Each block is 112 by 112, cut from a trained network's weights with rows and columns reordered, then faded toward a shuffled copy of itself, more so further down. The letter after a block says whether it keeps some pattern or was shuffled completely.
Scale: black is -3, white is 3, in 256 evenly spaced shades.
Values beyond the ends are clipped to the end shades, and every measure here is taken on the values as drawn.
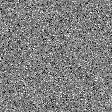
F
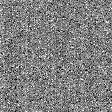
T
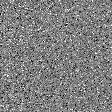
F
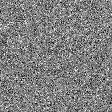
F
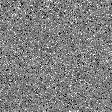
F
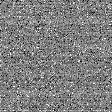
T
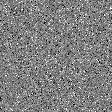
F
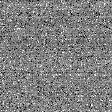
T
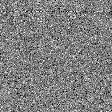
T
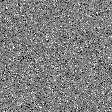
F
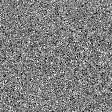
F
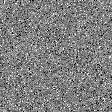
F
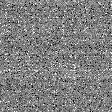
T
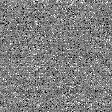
T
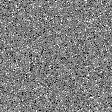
F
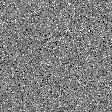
F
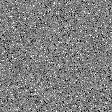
F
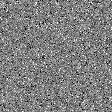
F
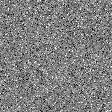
F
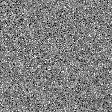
T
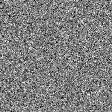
T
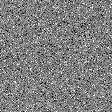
F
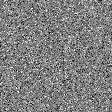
F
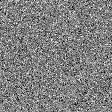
F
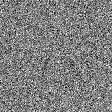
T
